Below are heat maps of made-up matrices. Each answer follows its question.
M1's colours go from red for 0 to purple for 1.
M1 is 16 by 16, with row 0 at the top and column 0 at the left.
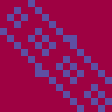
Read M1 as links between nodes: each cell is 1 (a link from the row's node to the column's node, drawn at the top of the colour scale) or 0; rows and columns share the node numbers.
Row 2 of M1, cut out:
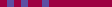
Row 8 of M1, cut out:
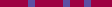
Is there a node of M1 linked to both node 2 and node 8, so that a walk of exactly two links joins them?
no
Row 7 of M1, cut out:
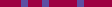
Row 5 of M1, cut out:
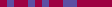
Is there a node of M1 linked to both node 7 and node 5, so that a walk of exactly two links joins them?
yes
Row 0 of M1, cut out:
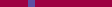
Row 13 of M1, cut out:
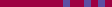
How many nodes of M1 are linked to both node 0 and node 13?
0
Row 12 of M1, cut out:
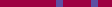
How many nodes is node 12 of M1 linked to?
2
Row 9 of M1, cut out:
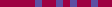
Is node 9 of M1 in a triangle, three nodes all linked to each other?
yes
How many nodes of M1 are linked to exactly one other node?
1
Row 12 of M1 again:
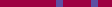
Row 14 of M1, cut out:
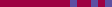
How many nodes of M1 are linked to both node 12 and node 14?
1
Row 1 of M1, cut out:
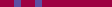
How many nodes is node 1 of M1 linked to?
2
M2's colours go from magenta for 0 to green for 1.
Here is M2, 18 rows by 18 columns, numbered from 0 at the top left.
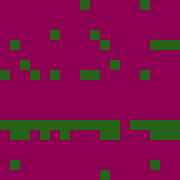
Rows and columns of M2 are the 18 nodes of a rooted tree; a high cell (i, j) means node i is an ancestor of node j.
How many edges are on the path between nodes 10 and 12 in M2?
4
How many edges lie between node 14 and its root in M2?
3
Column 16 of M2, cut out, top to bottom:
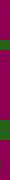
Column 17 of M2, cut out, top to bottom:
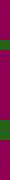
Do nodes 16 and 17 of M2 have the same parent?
yes
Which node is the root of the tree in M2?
12
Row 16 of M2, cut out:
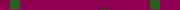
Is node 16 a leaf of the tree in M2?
no
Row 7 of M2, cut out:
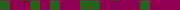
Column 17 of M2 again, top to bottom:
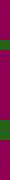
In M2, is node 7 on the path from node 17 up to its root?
no
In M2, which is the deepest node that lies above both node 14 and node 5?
7
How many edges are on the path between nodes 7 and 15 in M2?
5
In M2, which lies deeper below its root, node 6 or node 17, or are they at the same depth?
node 17
